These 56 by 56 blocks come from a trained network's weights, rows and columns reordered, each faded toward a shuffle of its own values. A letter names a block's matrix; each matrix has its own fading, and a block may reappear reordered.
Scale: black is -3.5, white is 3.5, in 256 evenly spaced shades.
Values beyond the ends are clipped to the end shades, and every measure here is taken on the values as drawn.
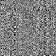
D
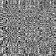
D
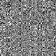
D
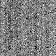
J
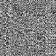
D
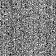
J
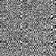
D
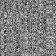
D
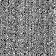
J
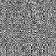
D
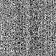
J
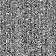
J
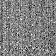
J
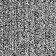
J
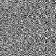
D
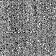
J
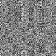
D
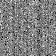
J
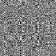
D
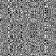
D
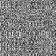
D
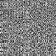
D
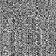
D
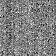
J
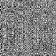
D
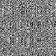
D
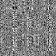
D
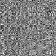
D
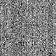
J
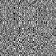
D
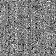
J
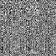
D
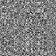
D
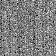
J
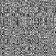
D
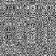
D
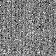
J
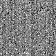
J
